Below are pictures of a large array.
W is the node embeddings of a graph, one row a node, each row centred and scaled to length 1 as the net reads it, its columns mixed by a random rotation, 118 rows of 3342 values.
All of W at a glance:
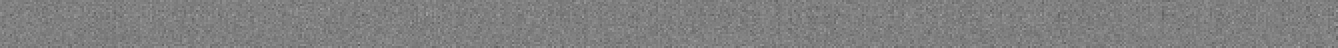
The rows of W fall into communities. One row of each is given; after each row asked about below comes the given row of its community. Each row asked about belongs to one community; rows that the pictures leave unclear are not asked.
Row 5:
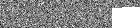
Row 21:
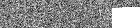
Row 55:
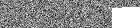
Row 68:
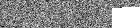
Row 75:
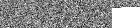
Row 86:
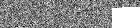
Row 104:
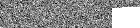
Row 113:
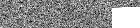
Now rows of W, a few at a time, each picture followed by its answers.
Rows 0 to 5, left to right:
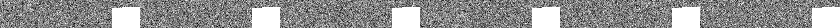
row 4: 86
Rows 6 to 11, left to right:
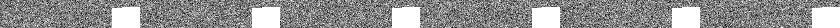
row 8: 5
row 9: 113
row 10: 68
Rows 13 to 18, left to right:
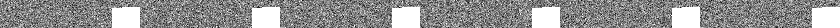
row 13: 55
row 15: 104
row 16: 21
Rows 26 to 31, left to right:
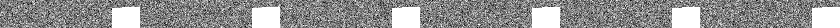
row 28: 104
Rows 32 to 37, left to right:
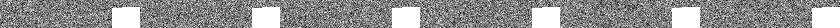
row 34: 55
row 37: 55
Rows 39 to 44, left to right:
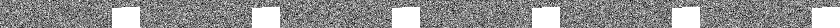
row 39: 113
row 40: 104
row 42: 68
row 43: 104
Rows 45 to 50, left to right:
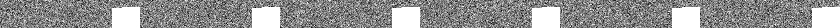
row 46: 75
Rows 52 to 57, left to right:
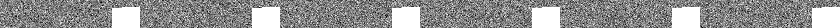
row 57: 21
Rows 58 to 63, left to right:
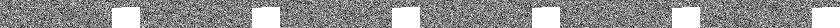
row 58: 113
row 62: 68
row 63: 55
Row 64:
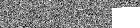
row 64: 86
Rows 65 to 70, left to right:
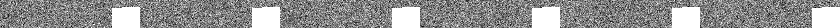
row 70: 75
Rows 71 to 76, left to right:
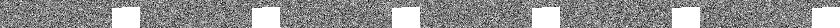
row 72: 75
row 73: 113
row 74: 113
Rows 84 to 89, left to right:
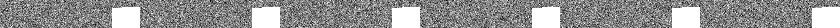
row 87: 104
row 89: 55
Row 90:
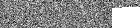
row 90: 104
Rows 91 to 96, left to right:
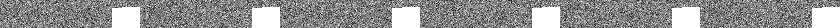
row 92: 86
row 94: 68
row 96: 86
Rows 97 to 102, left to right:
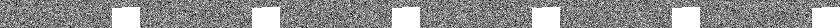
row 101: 5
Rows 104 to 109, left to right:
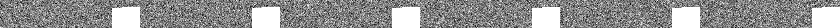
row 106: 55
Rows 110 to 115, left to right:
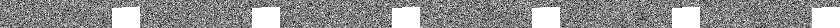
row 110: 113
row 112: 68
